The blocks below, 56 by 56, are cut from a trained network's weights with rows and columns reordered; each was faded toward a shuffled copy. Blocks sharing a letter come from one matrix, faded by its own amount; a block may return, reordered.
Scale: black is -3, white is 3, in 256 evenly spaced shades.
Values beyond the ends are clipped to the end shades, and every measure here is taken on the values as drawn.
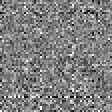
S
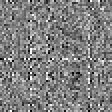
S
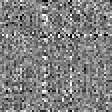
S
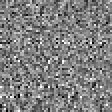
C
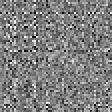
S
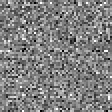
C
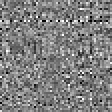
S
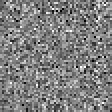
C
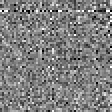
S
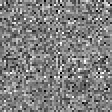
C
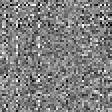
S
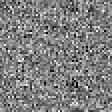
C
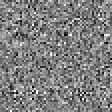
C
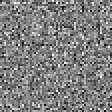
C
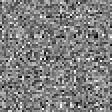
C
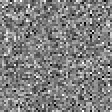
C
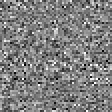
C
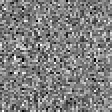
C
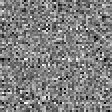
C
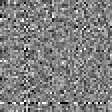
S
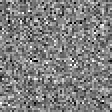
C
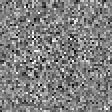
C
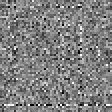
S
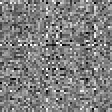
S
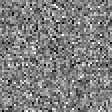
C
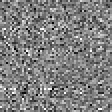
C
